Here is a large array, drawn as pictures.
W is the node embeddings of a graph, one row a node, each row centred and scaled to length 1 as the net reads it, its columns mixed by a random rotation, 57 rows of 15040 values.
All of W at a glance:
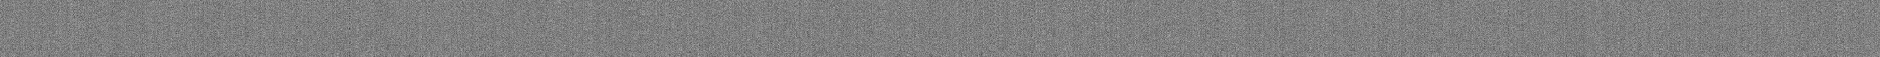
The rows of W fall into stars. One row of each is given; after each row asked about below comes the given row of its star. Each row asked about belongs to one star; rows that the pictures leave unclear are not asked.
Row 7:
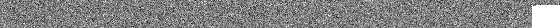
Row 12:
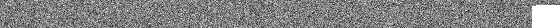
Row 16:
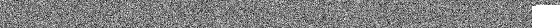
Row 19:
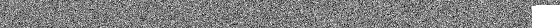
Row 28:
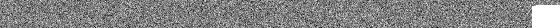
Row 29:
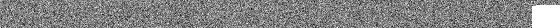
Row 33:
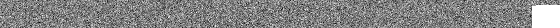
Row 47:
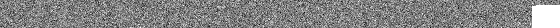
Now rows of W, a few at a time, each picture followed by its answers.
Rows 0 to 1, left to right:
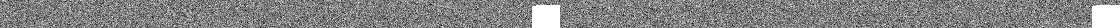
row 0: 16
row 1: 29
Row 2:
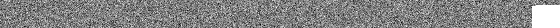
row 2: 33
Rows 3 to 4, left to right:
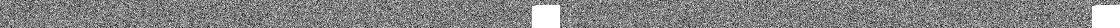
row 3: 47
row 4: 28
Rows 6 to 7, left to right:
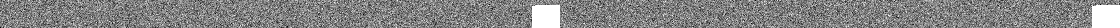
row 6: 33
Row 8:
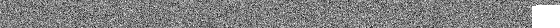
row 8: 28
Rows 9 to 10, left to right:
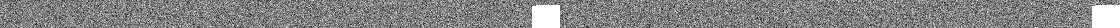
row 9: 7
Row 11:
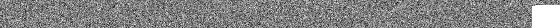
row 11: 33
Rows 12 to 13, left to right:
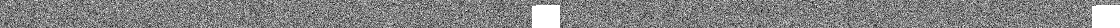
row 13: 28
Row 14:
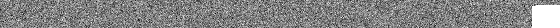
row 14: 33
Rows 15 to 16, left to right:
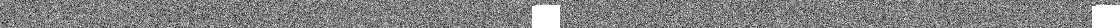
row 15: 47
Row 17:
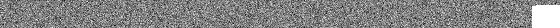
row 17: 7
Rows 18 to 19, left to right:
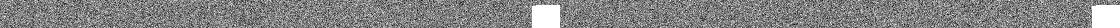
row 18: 12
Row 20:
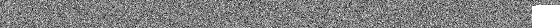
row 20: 28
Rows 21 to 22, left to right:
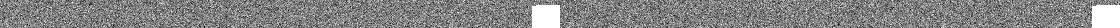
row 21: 19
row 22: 7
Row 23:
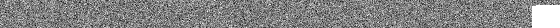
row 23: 12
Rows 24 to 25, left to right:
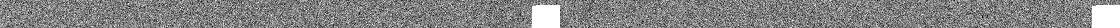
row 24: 29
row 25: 47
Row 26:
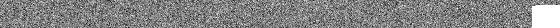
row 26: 33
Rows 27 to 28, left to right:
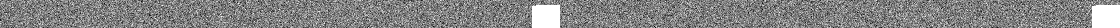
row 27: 12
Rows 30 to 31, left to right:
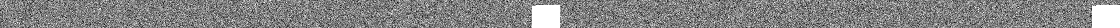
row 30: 33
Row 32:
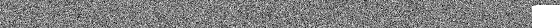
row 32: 19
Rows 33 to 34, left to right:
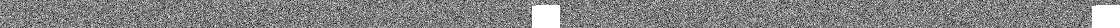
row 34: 19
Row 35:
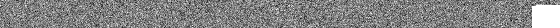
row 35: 16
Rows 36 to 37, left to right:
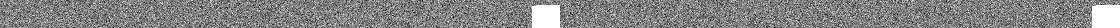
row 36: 19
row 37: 47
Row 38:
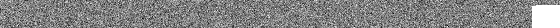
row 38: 12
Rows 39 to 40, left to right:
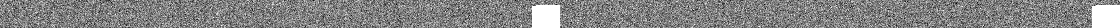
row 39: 16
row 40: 33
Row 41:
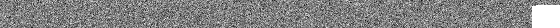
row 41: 12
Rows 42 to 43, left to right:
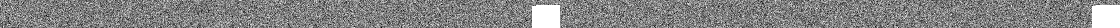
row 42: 16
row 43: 29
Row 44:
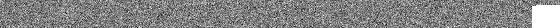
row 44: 7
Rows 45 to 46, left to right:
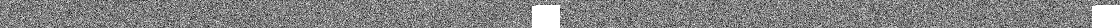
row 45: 47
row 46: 33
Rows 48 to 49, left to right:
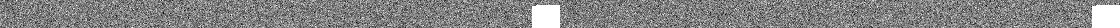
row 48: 7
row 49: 7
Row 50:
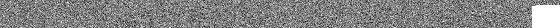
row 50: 47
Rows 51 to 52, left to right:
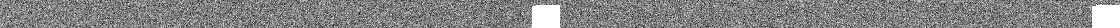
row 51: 29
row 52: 16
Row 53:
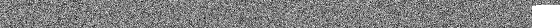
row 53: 12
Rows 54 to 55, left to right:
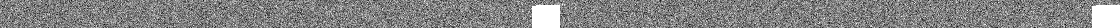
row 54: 28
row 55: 28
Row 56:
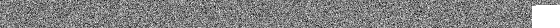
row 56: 28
